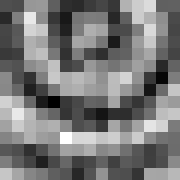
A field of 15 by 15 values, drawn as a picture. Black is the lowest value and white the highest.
Odd rows or columns: none. Slope: none. Rings: centred on the top middle.
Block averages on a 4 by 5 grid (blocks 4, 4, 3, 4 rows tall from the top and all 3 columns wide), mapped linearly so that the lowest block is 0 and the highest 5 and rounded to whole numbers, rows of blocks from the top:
2 1 2 2 3 | 1 3 3 3 1 | 5 1 0 1 4 | 2 2 3 2 2
